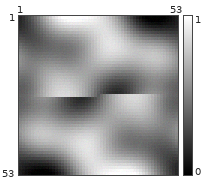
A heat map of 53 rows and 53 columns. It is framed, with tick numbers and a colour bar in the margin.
A half turn leaves it unchanged. No overall slope runs across the table. No lone cell stands out from its neighbours.
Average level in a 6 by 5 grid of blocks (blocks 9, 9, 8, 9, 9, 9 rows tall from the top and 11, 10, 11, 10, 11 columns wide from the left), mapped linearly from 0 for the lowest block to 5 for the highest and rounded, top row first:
1 4 5 2 0 / 2 2 4 4 4 / 3 4 2 1 2 / 2 2 2 4 3 / 4 4 4 2 2 / 0 2 5 4 1
